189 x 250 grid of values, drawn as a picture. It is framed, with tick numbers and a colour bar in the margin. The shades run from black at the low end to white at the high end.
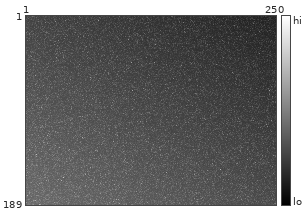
There are no regular stripes. The top right is the ninth with the lowest average. The bottom left is the ninth with the highest average. No row or column stands out. The grain is fine, like static. Values rise toward the bottom left. On average the colour sits 30% of the way up the scale.
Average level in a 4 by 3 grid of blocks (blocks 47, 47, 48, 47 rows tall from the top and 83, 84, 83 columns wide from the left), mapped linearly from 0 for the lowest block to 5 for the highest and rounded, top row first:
2 1 0
3 2 1
4 3 2
5 4 3
